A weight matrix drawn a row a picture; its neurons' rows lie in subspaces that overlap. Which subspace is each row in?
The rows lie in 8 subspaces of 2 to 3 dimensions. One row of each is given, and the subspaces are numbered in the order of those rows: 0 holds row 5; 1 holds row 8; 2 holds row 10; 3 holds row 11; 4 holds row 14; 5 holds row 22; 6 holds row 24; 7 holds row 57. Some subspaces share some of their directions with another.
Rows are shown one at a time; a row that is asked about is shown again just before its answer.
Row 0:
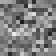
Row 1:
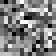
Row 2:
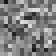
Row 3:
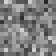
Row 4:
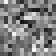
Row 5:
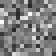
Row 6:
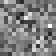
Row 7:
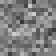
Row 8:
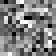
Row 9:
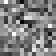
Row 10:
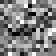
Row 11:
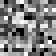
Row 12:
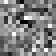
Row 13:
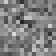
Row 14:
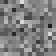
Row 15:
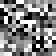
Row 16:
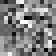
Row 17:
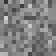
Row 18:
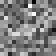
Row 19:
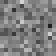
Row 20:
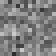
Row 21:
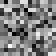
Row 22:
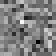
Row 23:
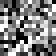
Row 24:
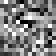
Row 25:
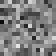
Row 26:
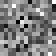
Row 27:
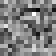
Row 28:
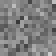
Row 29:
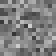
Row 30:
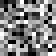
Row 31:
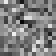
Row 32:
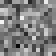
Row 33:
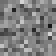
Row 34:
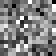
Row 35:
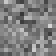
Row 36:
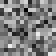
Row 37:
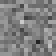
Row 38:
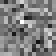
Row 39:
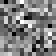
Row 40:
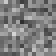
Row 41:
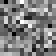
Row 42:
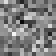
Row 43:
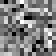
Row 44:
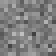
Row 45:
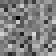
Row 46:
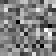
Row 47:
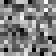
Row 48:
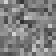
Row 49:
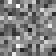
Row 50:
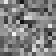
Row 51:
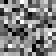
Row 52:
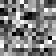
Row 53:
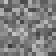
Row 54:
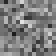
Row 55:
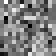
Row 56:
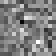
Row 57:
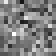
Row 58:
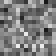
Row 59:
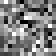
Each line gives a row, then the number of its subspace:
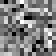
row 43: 5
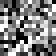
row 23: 6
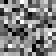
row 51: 1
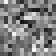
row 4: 4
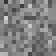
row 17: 2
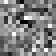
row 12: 1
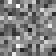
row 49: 0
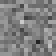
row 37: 5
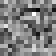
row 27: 4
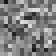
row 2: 4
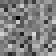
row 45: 7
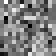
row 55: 2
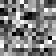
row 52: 3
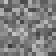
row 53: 1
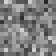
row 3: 3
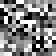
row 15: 0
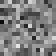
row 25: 3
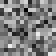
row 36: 1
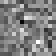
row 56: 5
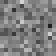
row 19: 4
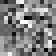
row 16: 1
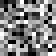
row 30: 7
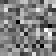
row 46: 3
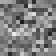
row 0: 2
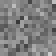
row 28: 6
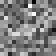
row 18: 2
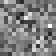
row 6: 0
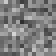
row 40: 0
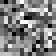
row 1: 7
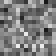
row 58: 3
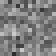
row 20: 0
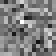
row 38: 5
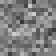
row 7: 2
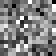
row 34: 6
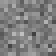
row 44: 7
